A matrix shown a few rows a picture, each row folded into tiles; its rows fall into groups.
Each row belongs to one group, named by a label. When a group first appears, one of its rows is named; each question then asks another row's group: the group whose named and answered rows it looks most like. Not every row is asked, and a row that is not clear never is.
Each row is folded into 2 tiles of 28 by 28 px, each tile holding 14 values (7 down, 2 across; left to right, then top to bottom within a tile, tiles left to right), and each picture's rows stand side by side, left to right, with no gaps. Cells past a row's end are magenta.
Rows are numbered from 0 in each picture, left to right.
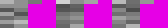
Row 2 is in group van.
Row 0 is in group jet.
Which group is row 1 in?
van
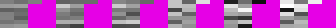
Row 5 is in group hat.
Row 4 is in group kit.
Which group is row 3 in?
hat
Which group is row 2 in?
jet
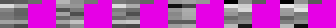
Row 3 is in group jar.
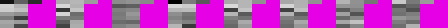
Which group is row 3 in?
kit
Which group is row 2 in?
jar
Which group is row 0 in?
kit
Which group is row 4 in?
hat
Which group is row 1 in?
hat
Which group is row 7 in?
van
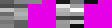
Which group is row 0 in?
jar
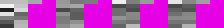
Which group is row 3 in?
van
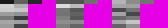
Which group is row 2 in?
jet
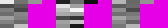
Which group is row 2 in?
van
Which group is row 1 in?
kit
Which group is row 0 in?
van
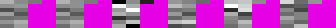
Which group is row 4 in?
hat
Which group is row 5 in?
van
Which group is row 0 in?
jet
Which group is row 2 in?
kit
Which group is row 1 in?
jet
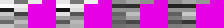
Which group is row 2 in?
jar
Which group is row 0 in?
hat
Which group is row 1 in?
hat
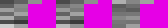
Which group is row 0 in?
jar
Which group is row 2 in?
van
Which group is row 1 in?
jar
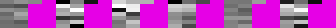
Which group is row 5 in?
kit
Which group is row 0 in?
jar
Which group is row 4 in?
van
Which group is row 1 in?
kit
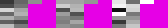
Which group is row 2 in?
hat
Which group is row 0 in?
jar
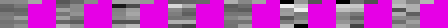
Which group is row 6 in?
kit
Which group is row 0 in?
van
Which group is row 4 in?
van
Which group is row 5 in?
kit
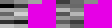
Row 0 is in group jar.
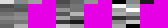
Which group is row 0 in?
van
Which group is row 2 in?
kit
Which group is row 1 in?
jar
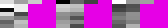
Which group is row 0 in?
hat
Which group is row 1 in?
kit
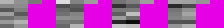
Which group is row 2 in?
jar
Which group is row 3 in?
jar
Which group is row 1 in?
van
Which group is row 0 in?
jet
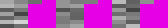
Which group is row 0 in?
jet
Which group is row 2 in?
van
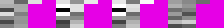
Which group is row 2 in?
hat
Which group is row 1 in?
hat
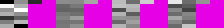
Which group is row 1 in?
van
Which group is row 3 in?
van
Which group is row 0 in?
kit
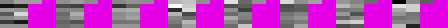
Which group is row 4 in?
van
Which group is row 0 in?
jar
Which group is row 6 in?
jet
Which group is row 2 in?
jar
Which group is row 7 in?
kit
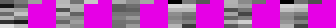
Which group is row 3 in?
kit
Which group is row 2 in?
van
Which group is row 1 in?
hat
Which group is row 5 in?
kit
